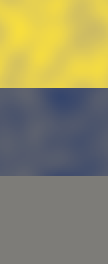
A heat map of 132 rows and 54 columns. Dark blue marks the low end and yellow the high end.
The table splits into 3 rows of 1 panel. Panel 1,1: very high, smooth, faint in contrast. Panel 2,1: low, smooth, faint in contrast. Panel 3,1: middling, flat.
